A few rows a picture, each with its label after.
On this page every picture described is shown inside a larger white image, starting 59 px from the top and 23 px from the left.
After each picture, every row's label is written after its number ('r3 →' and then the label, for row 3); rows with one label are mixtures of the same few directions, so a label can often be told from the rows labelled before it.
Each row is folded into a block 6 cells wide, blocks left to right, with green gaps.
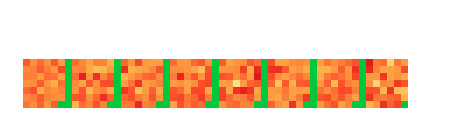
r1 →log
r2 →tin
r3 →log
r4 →tin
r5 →tin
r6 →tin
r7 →tin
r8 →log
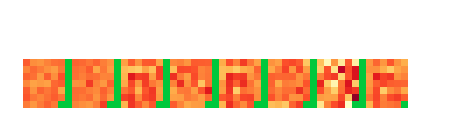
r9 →tin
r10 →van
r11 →tin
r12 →log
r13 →tin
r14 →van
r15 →van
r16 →tin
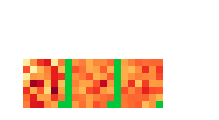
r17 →log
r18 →log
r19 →tin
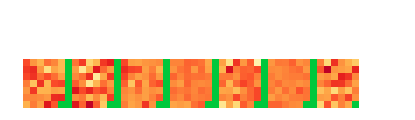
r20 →tin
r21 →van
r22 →tin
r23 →van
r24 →van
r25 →log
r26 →van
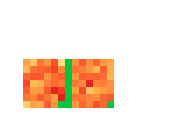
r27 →van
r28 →tin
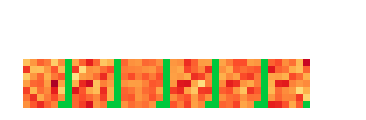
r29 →log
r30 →log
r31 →tin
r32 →log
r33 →log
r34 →van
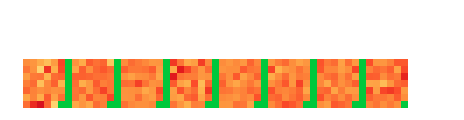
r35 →van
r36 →van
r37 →tin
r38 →log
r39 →van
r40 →log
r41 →log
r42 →tin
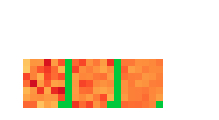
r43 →log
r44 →van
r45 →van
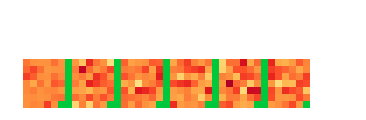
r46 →tin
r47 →van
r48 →tin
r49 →tin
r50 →log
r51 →tin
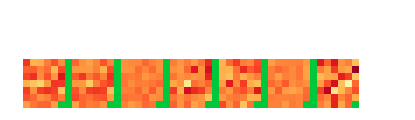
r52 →tin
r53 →tin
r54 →van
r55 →tin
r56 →tin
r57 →tin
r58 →log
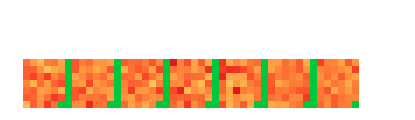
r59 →tin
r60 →log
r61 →log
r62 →log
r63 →tin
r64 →van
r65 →log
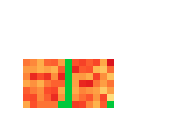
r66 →tin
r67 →van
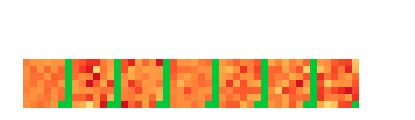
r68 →van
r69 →van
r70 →van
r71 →tin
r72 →tin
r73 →log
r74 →van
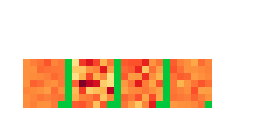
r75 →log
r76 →tin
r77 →van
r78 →log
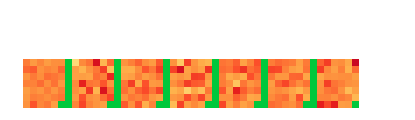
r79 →van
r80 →log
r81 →tin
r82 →van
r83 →tin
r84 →van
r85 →van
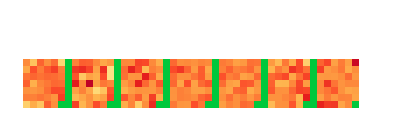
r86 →van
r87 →tin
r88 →van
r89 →tin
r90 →log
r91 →van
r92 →van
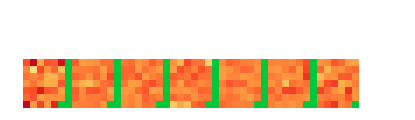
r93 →van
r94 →tin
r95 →log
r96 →van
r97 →tin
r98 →tin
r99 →log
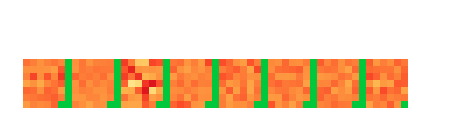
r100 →tin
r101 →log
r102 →log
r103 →van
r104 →log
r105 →tin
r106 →log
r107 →tin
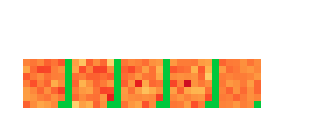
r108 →log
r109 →van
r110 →tin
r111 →tin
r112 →log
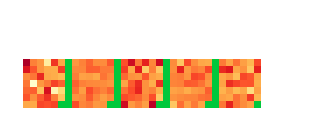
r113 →log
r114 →tin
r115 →van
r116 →van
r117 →van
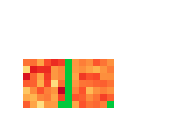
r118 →log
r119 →tin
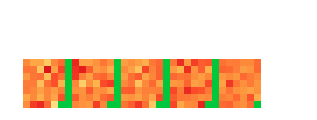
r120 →van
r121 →tin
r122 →van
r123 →van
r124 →van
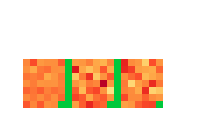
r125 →van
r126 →log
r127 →log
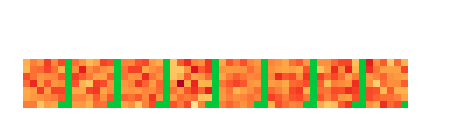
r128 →log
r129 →log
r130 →van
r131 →tin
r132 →tin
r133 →tin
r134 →van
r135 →log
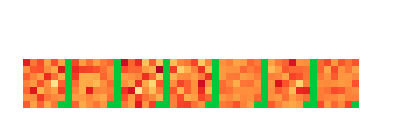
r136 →log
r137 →tin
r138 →log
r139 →log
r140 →van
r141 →log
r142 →van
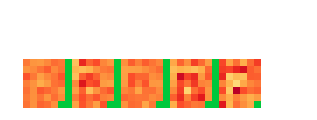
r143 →tin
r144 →tin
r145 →tin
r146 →tin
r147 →tin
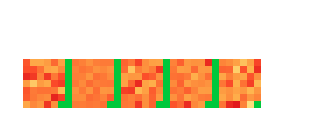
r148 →tin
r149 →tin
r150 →log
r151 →van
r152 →van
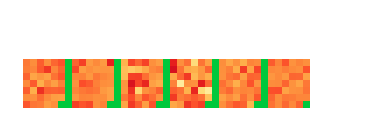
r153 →tin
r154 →van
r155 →tin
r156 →log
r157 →van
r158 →log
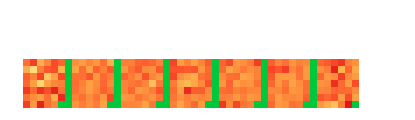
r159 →van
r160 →van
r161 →log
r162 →tin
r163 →van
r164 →tin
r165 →van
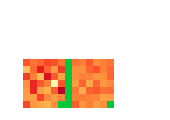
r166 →log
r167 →tin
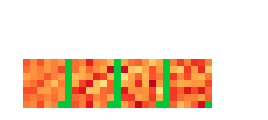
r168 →log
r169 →log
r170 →log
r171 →van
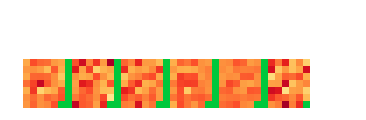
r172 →tin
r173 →van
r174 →log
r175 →tin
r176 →log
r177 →log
